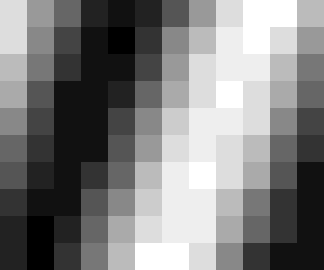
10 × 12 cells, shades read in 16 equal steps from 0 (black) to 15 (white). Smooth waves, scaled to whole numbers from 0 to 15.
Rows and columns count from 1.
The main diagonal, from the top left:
13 8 3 1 4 9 14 14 10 3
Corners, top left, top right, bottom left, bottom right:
13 11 2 1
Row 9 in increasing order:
0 1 2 2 3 6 6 10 10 13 14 14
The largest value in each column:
13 9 6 7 11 15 15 15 15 15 15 11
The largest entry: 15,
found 7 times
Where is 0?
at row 2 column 5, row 9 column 2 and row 10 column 2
